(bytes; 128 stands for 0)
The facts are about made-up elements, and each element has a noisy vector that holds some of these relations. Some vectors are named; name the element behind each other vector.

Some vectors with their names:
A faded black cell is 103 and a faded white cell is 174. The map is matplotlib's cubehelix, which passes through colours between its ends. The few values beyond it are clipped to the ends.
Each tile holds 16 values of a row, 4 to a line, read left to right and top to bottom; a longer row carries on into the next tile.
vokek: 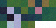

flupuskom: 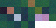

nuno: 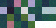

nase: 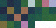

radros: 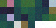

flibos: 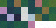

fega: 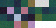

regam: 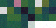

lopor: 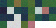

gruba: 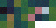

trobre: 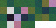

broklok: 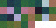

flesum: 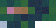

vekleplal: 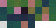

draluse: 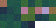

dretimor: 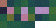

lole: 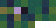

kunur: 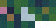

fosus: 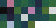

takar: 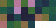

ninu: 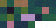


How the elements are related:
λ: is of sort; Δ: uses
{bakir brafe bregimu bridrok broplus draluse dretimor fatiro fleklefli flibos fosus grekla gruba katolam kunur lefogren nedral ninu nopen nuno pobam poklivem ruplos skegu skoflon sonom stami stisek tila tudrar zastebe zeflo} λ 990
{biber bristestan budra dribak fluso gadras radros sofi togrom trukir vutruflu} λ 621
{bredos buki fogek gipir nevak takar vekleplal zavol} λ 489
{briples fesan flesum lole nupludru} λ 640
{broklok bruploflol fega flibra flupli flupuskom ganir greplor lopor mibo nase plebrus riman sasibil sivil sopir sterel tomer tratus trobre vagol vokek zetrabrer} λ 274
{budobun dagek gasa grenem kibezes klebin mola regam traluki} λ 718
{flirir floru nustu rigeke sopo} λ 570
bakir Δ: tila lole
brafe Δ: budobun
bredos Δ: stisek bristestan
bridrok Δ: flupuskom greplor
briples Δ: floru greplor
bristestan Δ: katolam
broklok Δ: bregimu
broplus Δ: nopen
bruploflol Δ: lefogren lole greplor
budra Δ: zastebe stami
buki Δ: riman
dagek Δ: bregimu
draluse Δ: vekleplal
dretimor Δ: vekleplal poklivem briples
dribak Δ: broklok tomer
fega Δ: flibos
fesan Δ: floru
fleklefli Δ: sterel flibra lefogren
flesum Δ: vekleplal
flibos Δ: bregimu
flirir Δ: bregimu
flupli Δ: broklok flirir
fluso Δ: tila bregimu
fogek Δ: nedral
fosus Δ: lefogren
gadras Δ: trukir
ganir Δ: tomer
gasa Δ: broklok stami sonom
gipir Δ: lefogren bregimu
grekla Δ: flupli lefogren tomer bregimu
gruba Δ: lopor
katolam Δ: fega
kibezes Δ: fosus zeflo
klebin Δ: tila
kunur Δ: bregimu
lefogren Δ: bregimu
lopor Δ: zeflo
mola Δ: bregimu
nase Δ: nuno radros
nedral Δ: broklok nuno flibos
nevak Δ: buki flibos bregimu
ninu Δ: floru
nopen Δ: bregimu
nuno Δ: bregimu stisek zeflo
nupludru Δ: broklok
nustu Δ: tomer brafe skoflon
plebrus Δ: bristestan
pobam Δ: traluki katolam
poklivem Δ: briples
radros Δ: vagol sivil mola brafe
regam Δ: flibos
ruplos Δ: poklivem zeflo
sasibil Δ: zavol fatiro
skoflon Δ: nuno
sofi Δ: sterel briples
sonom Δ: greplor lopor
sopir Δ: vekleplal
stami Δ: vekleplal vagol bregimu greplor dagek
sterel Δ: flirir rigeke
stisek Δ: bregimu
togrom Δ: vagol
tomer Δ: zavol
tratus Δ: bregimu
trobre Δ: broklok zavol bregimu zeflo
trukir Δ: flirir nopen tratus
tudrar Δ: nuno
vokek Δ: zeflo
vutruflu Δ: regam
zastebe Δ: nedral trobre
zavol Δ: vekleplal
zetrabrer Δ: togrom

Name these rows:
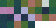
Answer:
tratus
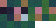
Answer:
tila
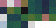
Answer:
floru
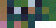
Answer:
bredos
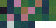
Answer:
zastebe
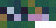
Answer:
greplor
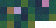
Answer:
fesan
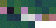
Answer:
bregimu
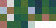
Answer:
flirir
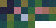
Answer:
bakir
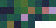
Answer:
fleklefli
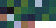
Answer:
vutruflu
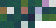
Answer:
tomer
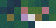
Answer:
stami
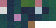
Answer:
klebin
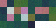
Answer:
poklivem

